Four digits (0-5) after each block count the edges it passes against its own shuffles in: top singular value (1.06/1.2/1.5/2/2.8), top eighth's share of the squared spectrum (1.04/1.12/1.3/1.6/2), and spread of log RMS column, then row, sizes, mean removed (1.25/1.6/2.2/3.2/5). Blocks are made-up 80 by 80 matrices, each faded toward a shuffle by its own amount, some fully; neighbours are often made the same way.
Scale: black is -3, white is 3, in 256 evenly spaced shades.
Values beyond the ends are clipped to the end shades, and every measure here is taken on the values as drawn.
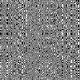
5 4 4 2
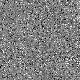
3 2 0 0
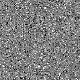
3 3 1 1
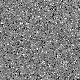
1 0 0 0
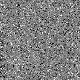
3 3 1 1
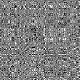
4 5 3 3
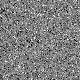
0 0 0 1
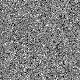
0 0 1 0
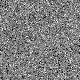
0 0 0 0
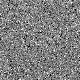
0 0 0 0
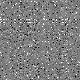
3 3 1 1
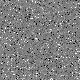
0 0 0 0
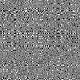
4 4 2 3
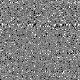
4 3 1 2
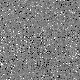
2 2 0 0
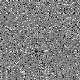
3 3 1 2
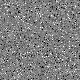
1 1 0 0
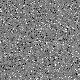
0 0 0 0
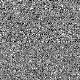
1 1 0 3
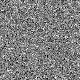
0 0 0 1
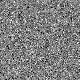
0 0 0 1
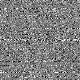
1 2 0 4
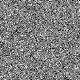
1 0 0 1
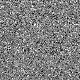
0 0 0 2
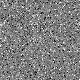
2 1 0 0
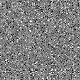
3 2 1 1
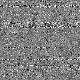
1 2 0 3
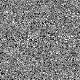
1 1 0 3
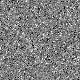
0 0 0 1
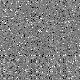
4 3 1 1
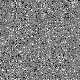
3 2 1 0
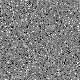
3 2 0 0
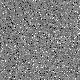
2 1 0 0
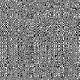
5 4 3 3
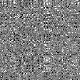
4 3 2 2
